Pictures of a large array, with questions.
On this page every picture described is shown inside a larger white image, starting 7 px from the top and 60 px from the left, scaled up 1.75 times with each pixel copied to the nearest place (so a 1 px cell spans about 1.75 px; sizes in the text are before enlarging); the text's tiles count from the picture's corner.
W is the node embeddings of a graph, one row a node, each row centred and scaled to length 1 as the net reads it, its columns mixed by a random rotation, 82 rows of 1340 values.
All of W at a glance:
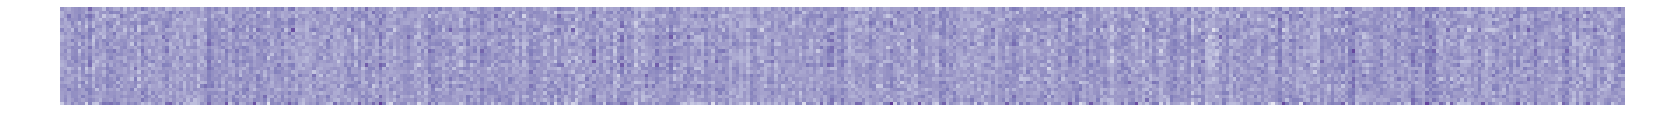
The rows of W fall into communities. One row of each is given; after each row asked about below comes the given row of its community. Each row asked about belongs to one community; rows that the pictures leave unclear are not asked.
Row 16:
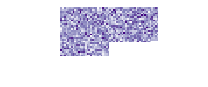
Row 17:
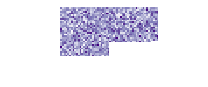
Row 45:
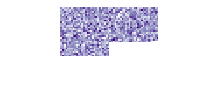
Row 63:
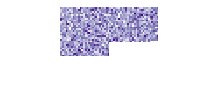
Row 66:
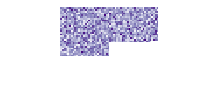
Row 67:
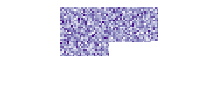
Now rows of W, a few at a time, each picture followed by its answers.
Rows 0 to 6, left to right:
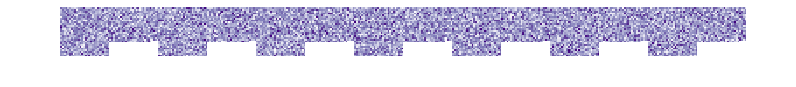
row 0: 17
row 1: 16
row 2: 17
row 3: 45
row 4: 66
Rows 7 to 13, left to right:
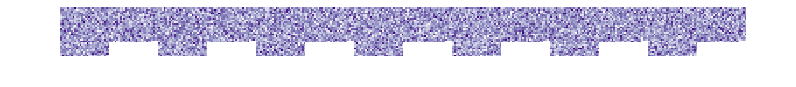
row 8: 66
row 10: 63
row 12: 45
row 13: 16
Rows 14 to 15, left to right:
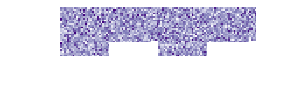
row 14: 67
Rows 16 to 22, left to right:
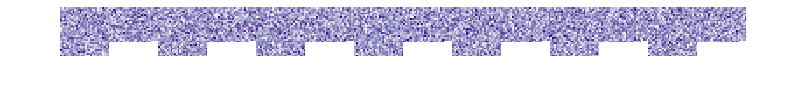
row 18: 17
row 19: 17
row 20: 17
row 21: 45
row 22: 67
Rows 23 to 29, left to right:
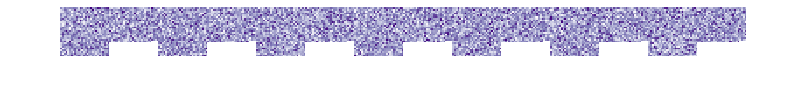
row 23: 63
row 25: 16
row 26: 63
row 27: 45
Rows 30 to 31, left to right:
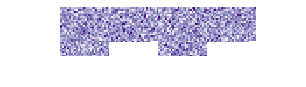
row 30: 17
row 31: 63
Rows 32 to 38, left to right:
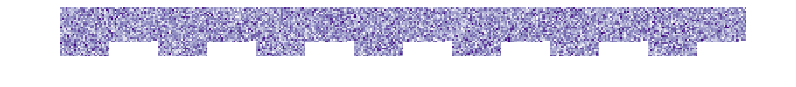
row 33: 17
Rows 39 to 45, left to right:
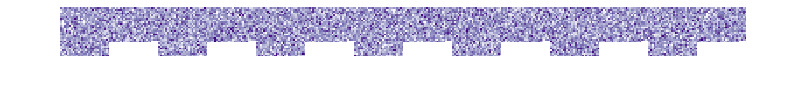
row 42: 16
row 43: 45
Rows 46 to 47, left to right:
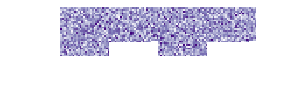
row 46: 17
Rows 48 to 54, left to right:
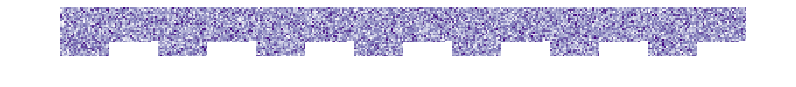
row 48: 63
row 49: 16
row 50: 16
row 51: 63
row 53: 67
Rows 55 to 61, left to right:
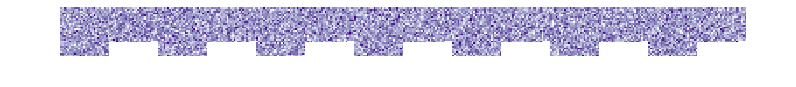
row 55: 16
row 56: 45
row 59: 67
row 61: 67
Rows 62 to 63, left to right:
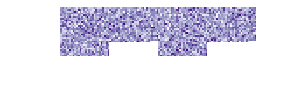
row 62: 17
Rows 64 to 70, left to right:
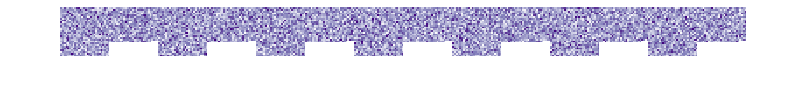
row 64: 16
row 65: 45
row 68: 67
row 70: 67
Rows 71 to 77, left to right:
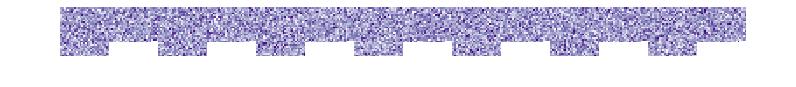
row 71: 66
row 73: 45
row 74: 16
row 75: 45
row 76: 63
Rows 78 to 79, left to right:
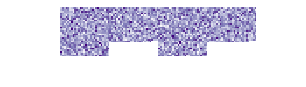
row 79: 45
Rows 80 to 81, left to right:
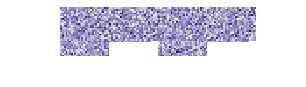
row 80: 17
